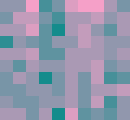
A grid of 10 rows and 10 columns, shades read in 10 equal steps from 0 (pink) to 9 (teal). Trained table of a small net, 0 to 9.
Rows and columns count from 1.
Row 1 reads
4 4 0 7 5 1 0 0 3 5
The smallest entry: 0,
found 3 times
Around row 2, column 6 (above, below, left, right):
1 3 7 3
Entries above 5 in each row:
1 1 3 2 2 1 3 0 1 3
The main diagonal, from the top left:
4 2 1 6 6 3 5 3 7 4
